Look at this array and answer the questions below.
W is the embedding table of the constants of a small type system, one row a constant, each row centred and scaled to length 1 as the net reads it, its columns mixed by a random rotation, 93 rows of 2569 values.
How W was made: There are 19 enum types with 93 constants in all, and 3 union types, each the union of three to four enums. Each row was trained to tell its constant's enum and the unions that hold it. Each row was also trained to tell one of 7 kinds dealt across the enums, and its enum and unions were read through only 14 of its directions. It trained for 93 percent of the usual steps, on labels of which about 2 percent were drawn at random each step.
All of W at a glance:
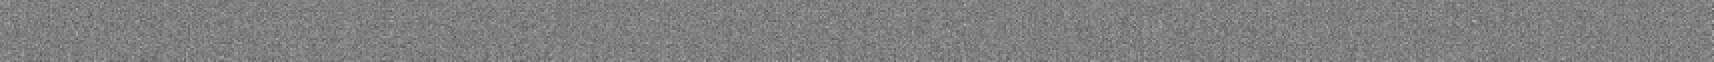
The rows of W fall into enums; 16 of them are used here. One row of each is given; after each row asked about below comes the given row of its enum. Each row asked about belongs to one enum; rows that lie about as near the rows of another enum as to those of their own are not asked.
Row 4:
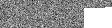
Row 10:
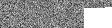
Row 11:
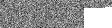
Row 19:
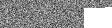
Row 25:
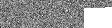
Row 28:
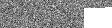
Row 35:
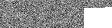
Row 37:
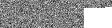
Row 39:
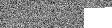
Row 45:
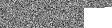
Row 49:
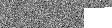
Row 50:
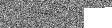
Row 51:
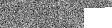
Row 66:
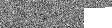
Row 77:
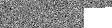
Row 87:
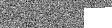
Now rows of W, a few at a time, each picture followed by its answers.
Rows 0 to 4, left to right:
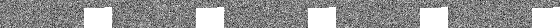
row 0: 35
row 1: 39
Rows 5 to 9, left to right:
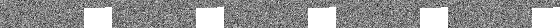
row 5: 25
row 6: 25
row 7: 49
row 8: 50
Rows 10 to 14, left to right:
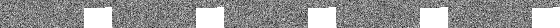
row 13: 51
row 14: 45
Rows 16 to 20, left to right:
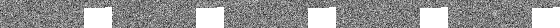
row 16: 25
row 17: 39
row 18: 66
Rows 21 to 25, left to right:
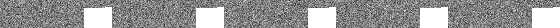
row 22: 10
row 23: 10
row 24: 28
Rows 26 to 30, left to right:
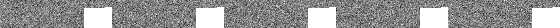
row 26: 19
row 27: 35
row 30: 50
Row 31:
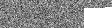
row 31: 51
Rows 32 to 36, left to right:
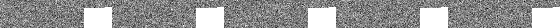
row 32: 50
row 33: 49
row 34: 39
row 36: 45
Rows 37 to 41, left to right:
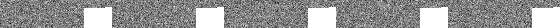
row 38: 10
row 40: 39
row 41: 10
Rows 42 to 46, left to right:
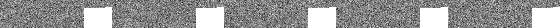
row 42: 45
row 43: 11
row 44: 28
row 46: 45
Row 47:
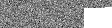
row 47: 49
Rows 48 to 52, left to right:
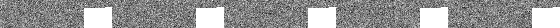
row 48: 25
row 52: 19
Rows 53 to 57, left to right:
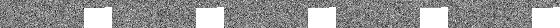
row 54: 50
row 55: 25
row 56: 28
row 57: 11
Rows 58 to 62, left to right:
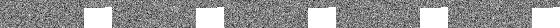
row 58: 11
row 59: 10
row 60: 19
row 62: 87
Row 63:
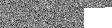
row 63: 35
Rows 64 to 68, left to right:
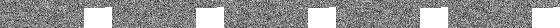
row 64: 35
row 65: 49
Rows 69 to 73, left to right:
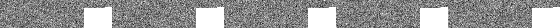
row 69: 49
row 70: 10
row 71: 49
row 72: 4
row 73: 35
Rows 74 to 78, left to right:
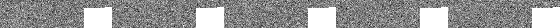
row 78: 50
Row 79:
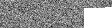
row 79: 39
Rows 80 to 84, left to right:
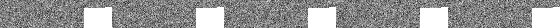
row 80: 50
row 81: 35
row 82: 4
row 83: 28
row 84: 45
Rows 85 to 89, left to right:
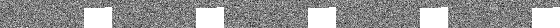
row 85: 28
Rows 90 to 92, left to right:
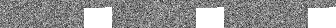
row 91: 39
